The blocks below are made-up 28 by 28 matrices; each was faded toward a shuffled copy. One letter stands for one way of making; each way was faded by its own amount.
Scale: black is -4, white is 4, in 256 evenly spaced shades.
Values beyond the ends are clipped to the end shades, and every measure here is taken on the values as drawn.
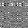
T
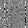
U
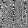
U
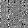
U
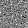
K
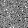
K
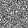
K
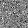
K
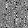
U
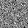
K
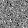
K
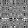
T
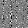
U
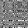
T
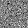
K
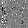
U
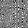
U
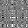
T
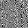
U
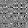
T
